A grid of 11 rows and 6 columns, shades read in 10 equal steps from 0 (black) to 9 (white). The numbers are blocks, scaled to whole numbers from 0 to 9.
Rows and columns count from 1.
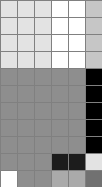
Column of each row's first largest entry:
4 4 4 4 1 1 1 1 1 6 1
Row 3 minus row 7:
3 3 3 4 4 7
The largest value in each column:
9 8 8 9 9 8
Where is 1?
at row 10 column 4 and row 10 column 5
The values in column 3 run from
5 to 8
